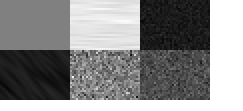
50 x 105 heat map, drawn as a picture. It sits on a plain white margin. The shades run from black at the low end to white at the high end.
It is made of 2 by 3 panels. Panel 1,1: middling, flat. Panel 1,2: very high, streaked across, faint in contrast. Panel 1,3: very low, fine-grained, faint in contrast. Panel 2,1: very low, slanting down to the right, faint in contrast. Panel 2,2: middling, fine-grained, strong in contrast. Panel 2,3: low, fine-grained.
